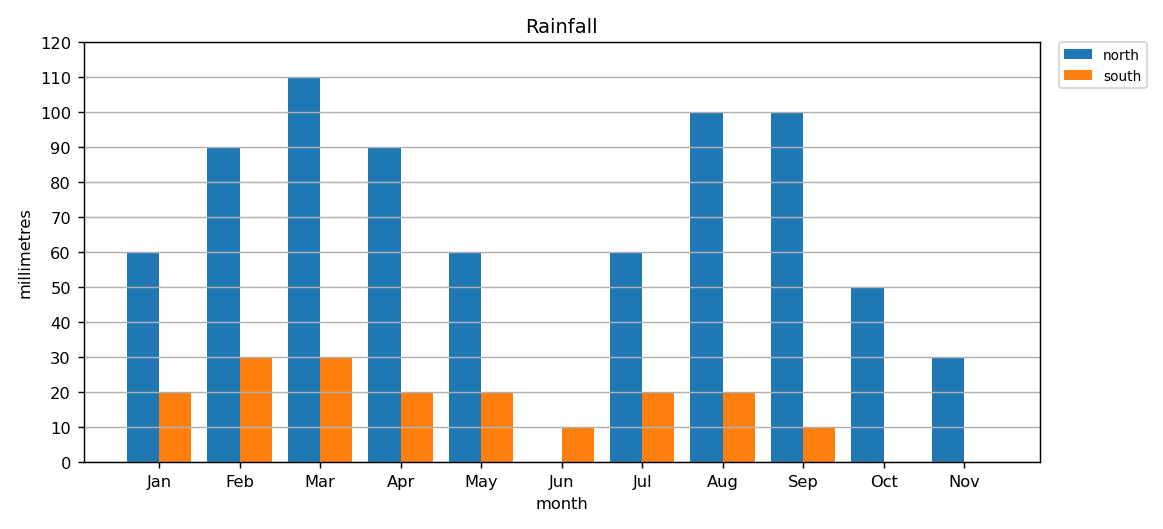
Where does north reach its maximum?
Mar
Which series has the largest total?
north
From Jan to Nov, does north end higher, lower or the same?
lower
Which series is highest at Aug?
north
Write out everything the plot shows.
Title: Rainfall
x-axis: month, ticks Jan Feb Mar Apr May Jun Jul Aug Sep Oct Nov
y-axis: millimetres, ticks 0 10 20 30 40 50 60 70 80 90 100 110 120
Legend: north, south
Values:
north: 60 90 110 90 60 0 60 100 100 50 30
south: 20 30 30 20 20 10 20 20 10 0 0
